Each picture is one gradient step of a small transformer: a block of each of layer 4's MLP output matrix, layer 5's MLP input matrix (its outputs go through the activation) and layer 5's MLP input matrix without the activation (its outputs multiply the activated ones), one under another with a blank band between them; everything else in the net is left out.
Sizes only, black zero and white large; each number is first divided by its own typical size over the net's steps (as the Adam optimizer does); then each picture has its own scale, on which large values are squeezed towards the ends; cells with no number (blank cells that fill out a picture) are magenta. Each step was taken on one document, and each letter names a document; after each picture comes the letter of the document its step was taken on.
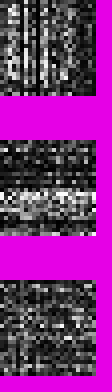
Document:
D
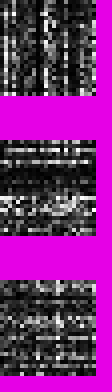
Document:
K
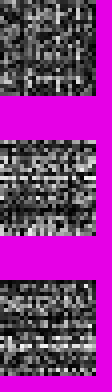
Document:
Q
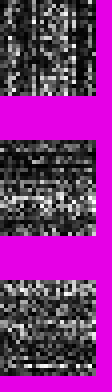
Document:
D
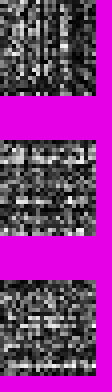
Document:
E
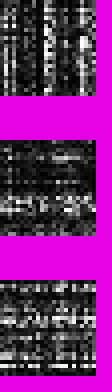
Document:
K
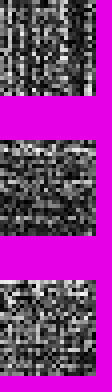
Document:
E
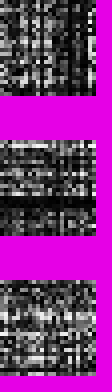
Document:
E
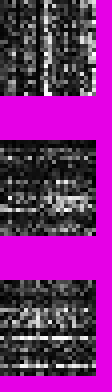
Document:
K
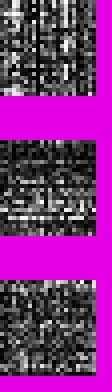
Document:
D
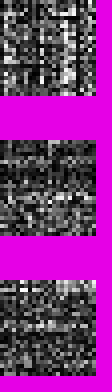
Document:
D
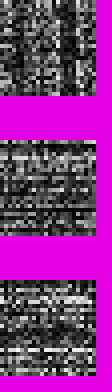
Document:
Q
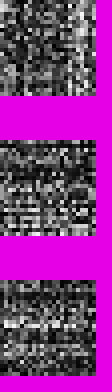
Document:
Q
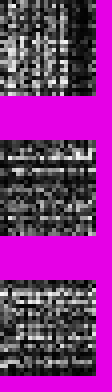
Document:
E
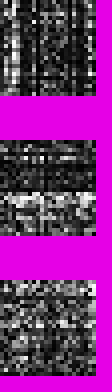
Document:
D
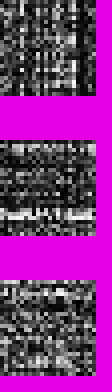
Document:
E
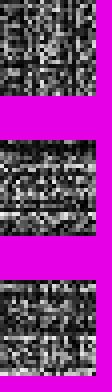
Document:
Q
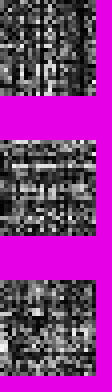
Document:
E
